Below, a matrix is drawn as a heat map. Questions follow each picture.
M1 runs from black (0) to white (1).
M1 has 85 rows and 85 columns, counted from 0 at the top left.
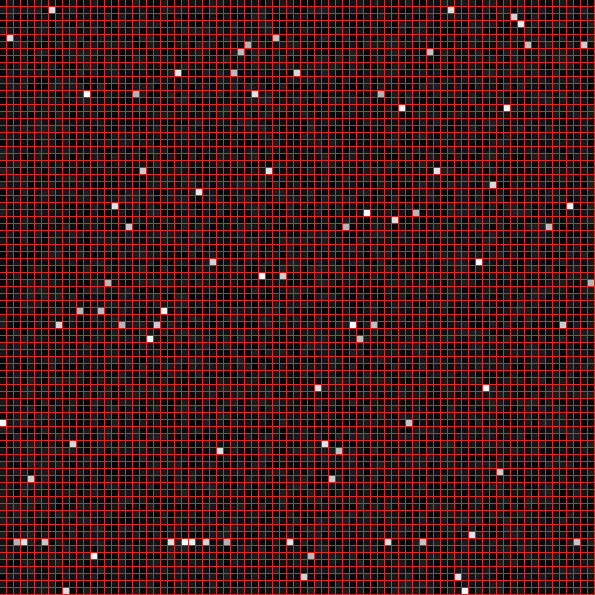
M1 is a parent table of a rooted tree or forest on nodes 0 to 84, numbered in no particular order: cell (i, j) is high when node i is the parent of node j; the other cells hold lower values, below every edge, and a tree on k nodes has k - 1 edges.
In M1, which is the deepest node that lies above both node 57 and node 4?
39
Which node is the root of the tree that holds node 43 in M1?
77
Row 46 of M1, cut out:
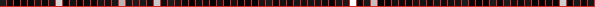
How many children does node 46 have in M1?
6
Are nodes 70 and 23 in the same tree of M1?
no
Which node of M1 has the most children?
77
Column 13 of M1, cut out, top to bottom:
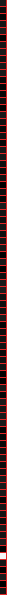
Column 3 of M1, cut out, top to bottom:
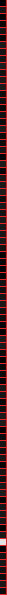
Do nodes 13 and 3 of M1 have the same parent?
no
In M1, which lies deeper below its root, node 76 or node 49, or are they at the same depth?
node 49
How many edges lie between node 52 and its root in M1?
4
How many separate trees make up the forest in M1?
5
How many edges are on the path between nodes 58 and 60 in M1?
1
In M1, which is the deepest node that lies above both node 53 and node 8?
46
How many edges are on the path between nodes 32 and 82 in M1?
2
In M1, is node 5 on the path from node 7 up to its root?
yes
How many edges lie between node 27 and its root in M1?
1
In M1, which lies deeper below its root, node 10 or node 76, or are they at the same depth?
node 10
